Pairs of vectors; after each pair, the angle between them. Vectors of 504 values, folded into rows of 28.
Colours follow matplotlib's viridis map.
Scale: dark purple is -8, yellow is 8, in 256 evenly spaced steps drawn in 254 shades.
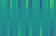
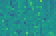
partly opposed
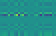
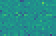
partly opposed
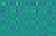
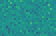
orthogonal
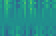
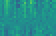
nearly parallel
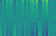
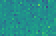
partly opposed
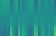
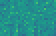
partly opposed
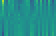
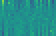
nearly parallel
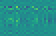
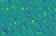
orthogonal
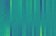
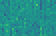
partly aligned
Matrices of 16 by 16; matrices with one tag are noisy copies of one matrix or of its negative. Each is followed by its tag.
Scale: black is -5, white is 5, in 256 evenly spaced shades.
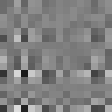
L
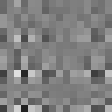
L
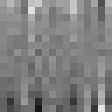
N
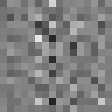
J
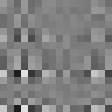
L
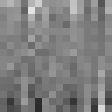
N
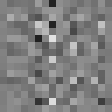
J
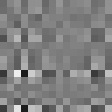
L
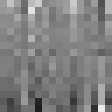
N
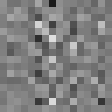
J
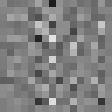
J
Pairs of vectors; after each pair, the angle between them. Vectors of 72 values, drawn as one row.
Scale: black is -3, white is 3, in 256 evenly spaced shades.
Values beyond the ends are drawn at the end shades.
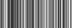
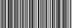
partly aligned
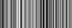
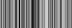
partly opposed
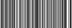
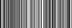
partly opposed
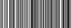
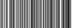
nearly parallel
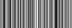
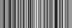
nearly parallel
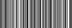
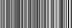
partly opposed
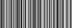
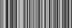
orthogonal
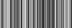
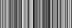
partly aligned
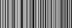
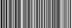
nearly opposite
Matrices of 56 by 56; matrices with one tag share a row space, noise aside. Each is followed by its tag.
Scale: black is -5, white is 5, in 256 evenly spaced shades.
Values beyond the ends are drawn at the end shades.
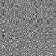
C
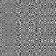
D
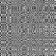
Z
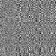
D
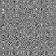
C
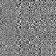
D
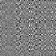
D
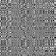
Z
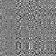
D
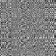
Z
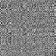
Z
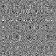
C
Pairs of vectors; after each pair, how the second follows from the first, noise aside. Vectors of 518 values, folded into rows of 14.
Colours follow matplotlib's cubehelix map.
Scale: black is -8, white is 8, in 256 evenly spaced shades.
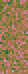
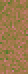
shrunk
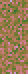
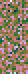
scaled up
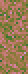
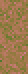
shrunk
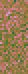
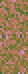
shuffled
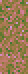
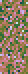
scaled up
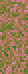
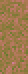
shrunk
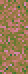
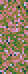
scaled up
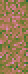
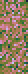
scaled up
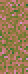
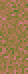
shrunk
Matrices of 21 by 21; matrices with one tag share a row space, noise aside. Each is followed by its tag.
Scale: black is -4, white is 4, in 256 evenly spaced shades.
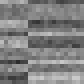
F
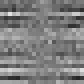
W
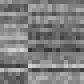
F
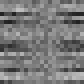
W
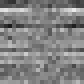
W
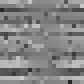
W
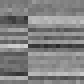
F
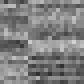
F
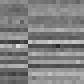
F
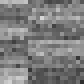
F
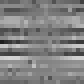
W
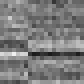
F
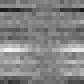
W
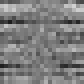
W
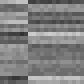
F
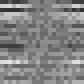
W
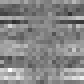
W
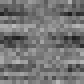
W
